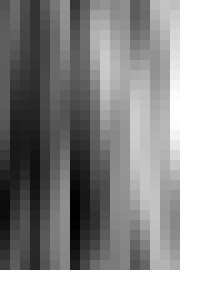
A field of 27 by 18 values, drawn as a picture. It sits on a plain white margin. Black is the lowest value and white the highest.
Streaks run downward. There is an overall slope up to the right. There are no lone odd cells. Values change most from cell to cell in the bottom middle.
